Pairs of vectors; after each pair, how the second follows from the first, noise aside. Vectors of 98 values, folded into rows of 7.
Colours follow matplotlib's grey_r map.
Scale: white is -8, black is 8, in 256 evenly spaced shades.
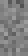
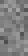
wrapped around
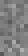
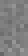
shrunk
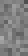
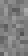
wrapped around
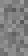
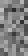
scaled up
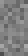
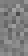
wrapped around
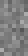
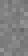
shrunk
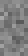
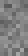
wrapped around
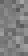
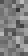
scaled up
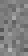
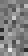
scaled up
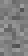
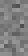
wrapped around
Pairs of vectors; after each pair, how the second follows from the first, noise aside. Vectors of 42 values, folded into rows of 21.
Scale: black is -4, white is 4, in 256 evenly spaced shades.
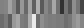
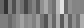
wrapped around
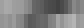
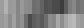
copied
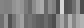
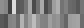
wrapped around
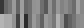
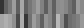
copied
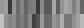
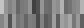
wrapped around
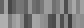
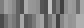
wrapped around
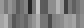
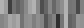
wrapped around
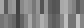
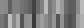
wrapped around
